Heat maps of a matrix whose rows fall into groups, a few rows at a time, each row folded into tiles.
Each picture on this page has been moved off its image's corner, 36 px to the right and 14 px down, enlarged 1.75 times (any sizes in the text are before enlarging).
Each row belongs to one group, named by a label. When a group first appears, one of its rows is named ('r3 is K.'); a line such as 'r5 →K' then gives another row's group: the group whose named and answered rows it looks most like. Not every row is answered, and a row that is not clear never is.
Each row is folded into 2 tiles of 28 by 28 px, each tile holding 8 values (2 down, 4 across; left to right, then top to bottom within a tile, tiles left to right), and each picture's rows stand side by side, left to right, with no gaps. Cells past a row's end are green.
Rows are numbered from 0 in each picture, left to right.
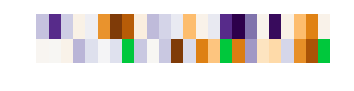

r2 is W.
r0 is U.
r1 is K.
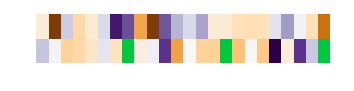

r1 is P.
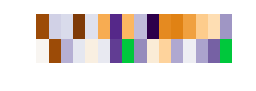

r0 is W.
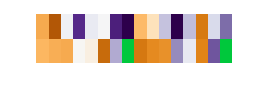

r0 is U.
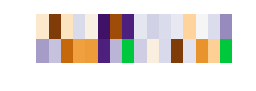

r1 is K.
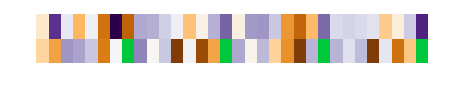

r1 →K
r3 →K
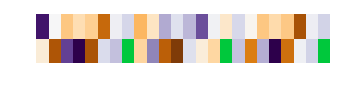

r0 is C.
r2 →C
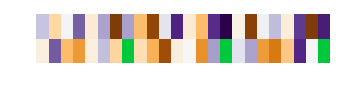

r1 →U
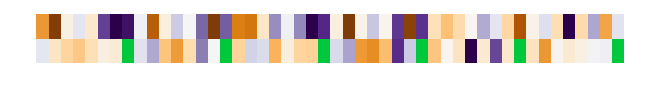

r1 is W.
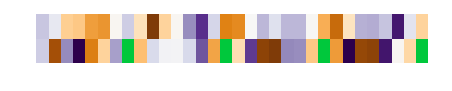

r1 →P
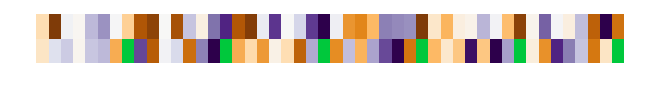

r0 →P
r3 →P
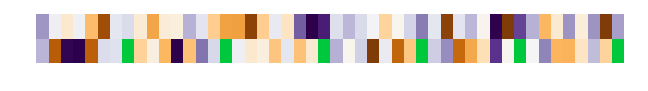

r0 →C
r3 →K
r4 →W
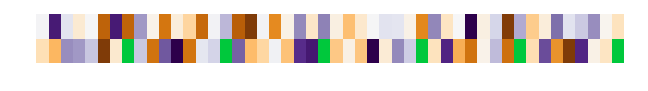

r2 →W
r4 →W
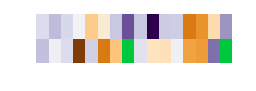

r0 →K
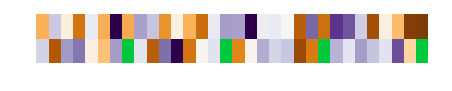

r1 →C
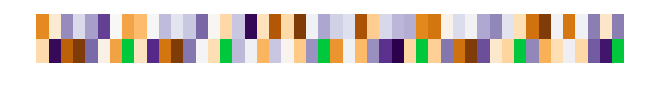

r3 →P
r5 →W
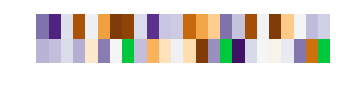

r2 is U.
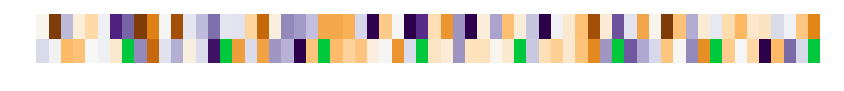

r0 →U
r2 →P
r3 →U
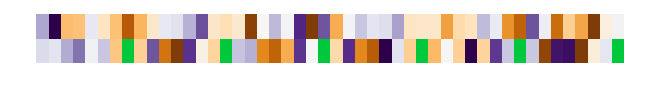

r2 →W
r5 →C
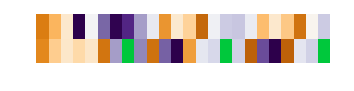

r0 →U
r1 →C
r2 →C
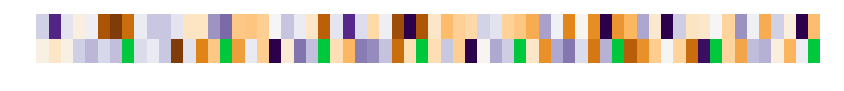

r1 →K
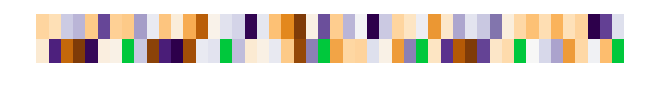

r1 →C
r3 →U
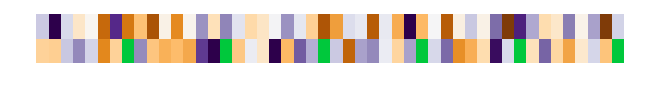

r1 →W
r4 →W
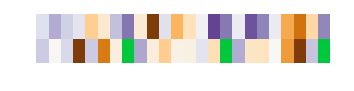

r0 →K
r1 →U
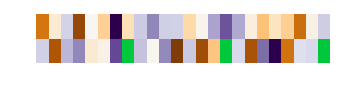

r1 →K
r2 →C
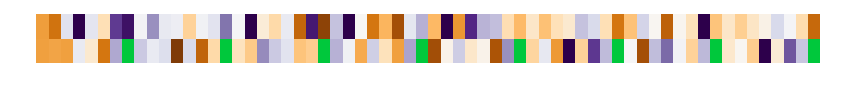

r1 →K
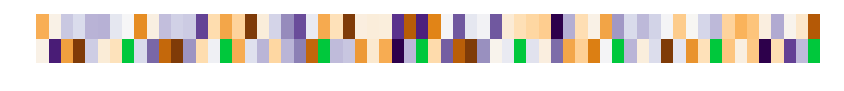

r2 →P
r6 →K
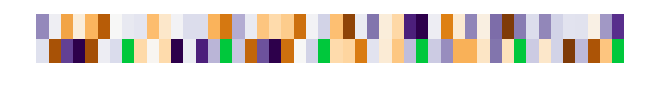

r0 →C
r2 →C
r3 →U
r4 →W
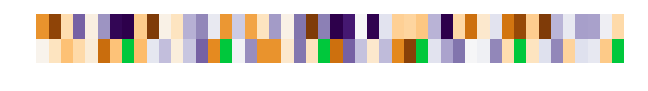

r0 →U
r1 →P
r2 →W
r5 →P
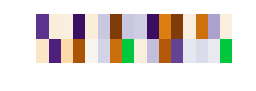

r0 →W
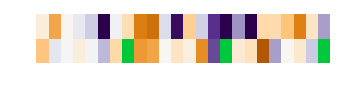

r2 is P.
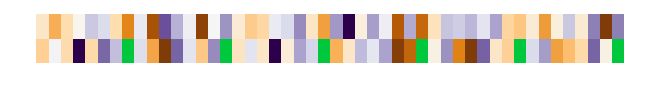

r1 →U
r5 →W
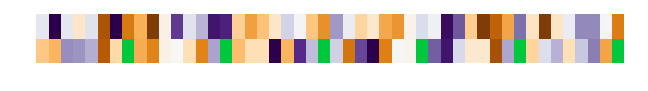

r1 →U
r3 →C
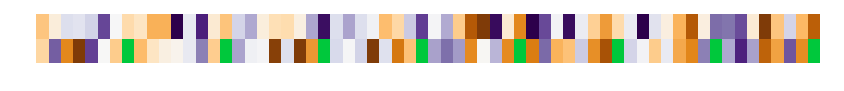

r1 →P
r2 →K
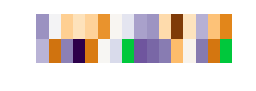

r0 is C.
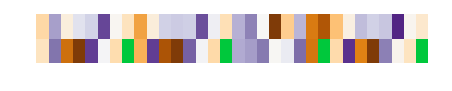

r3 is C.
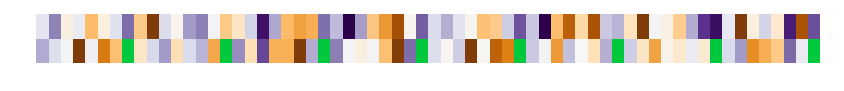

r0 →K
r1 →P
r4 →K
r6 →U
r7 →W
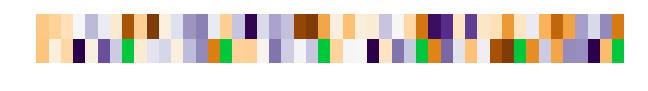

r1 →P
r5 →P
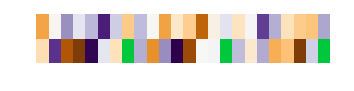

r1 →C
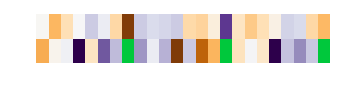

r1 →K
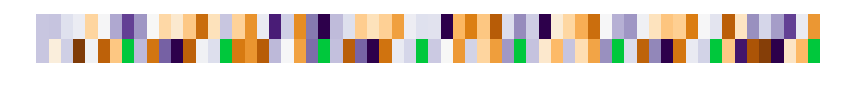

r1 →C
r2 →U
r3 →C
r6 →C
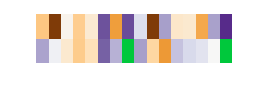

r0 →W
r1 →U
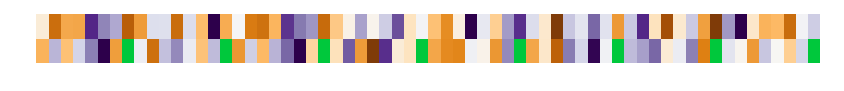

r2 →P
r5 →P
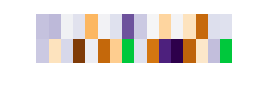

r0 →K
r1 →C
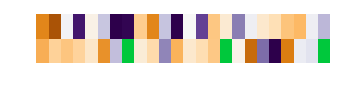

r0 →U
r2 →C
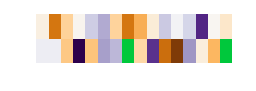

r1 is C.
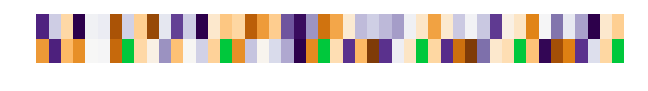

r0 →W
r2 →P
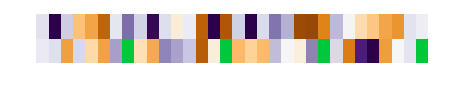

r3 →C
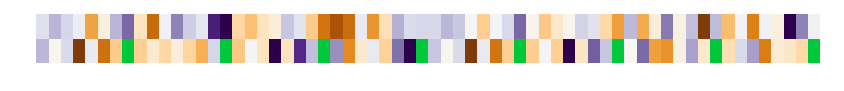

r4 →K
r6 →W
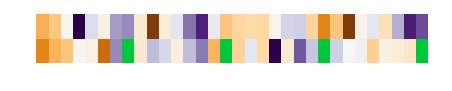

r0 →U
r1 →P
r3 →U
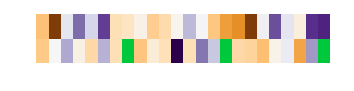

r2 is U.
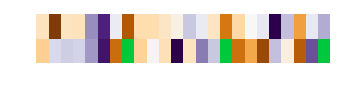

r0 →P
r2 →U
